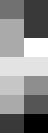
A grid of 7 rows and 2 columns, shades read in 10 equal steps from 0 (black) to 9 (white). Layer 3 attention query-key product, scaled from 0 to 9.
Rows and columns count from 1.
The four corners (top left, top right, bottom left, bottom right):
4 2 2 0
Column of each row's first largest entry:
1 1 2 1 1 1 1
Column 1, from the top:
4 6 6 8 7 6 2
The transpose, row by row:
4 6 6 8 7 6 2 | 2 2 9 8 5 3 0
